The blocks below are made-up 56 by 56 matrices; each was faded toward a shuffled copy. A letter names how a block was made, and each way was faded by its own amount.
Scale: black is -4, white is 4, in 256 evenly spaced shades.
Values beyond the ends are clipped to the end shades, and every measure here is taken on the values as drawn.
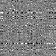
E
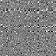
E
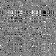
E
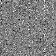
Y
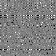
E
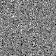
Y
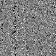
Y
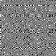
E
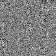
Y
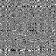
E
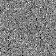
Y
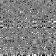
E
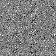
Y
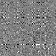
E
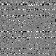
E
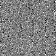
Y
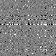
E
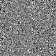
Y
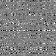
E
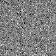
Y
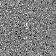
Y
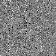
Y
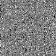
Y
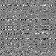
E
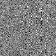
Y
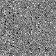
Y
